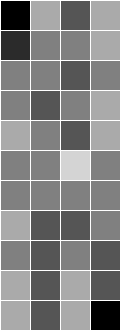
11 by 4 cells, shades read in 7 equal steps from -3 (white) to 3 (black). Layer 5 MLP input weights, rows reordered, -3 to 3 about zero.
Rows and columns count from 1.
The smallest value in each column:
-1 -1 -2 -1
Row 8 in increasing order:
-1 0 1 1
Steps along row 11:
up down up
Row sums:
2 1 1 0 -1 -2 0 1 2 0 2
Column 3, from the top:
1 0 1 0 1 -2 0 1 0 -1 -1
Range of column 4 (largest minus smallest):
4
